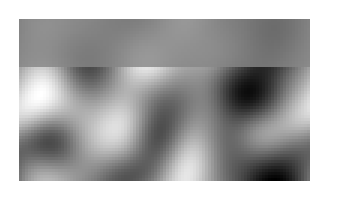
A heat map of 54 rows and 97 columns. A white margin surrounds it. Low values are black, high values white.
Seam: horizontal, 30% of the way down, the top part calmer. Ninth with the highest average: middle left. Lone odd cells: none.
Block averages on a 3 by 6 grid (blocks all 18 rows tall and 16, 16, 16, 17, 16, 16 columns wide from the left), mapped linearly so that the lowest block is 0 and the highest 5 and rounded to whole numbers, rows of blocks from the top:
3 2 3 3 2 2 | 5 3 3 2 0 3 | 2 3 2 4 1 1
